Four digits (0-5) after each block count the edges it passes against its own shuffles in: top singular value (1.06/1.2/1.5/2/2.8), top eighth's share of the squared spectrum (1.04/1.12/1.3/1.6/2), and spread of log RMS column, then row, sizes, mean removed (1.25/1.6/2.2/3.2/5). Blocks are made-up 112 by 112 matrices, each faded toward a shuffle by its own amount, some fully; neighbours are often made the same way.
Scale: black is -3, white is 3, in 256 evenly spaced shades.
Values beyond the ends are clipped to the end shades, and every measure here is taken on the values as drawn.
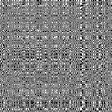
5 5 4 4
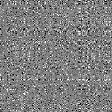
5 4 3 3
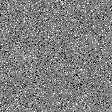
2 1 0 0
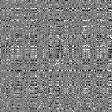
5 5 3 4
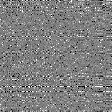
5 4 2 3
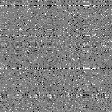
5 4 2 3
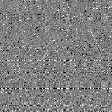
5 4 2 3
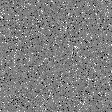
0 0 0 0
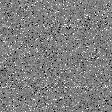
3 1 0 0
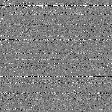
3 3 0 4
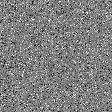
2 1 0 0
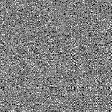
4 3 2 1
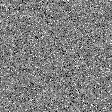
0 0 0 0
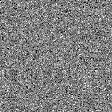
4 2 1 1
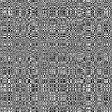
5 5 4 4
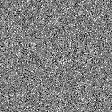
3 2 1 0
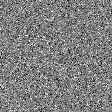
2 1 0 0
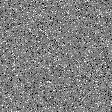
0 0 0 0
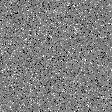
0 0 0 0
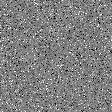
0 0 0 0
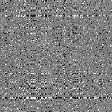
5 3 2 3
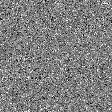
0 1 0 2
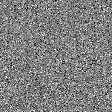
0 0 0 1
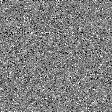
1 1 0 2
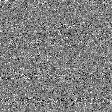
1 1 0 3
